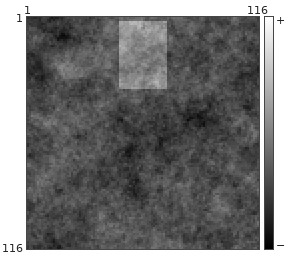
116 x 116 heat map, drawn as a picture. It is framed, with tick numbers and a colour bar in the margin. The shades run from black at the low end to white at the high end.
Histogram: skewed, a long tail of high values. Average level on the scale: 30%. Odd patch: higher, in the top middle. Ninth with the highest average: top middle. Stripes: none.
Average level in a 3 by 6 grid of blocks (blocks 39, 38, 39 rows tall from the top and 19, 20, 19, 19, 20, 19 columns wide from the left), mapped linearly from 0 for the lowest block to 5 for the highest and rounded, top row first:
025411 / 220001 / 111211
